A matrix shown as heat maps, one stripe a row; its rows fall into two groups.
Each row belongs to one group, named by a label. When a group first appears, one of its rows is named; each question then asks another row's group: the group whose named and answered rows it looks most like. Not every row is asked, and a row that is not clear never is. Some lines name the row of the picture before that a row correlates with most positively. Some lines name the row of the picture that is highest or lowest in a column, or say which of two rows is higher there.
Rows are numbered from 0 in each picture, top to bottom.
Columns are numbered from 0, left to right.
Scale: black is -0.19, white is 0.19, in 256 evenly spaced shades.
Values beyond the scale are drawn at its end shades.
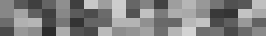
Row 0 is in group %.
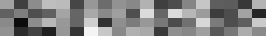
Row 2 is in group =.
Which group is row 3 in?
%
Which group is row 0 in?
=
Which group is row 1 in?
%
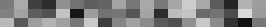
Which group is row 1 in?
%
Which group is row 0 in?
%
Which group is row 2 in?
=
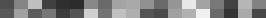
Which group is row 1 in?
%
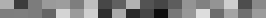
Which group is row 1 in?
=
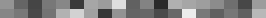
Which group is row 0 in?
%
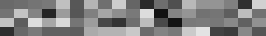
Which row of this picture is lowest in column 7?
2
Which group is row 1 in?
%
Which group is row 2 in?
=
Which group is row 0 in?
=
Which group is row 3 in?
%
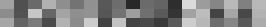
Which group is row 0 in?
=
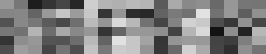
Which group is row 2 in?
%
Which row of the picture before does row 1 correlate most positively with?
2
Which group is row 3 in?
=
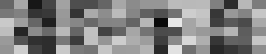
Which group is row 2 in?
%
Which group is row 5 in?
%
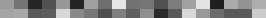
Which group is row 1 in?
=
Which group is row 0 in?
%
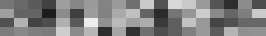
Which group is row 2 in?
%
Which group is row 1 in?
%
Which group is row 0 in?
%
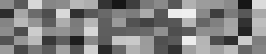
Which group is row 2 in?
=
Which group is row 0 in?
=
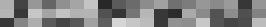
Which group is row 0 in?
=
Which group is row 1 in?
=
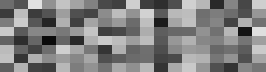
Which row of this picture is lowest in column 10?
0
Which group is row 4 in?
%
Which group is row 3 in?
=
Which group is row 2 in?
%
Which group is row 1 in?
%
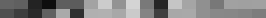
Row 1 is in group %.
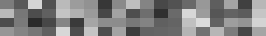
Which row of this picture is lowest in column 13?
0
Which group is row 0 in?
=
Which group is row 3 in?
=
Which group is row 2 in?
%
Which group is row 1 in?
=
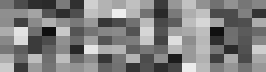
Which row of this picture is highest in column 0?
7
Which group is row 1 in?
%
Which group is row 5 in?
%
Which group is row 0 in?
%
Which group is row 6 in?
=
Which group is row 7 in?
=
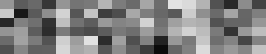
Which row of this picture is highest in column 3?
1
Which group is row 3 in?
%
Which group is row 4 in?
=
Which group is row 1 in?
=
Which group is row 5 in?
=
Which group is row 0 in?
%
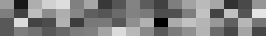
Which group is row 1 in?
=
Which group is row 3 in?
%
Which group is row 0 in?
=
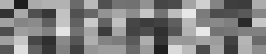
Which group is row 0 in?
=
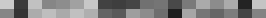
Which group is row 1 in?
=
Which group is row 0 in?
=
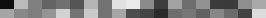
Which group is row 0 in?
%
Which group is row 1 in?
=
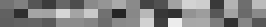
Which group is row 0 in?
%
